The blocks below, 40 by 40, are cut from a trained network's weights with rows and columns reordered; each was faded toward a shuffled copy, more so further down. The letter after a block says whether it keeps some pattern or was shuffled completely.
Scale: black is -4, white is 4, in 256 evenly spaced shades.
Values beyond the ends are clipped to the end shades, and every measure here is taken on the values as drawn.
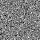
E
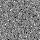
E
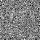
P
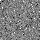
E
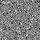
E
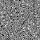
P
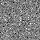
E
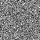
E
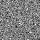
E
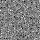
E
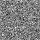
E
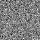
P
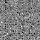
P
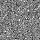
E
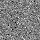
E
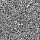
E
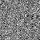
P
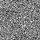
E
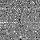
P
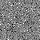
E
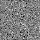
P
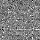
P
